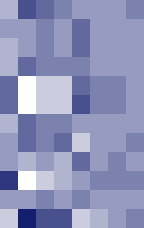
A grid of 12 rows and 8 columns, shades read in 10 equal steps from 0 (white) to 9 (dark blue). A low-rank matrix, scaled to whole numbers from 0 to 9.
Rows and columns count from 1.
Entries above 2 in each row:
8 8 8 8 5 5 8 7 8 6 8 6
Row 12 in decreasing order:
9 7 7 5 4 3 2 2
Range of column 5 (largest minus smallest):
5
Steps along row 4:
up down same same down same same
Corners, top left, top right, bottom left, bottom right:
3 5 2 5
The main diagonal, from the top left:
3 4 5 5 6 5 4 5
